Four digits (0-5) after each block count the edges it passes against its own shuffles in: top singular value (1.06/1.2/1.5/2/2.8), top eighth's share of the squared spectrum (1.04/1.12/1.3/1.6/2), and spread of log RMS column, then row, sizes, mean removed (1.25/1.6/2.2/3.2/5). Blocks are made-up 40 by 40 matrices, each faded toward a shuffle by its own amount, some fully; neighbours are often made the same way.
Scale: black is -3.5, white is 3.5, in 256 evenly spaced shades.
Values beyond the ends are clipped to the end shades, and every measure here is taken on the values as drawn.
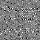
3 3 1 2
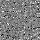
2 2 1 1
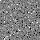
1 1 0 0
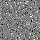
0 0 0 0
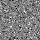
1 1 0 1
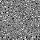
2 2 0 1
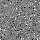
0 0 0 0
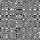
4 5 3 3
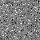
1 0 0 0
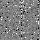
2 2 1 0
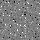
1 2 0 0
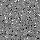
0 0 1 0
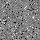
0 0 0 0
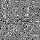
3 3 0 1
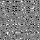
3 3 1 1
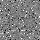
2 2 0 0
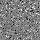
0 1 0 0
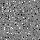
2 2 0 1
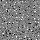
1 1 0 0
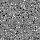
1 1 0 0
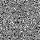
0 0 0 1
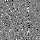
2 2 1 0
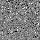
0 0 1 0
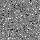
1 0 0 0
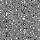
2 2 1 0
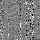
2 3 3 0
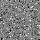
0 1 0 0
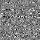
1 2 0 3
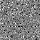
1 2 0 2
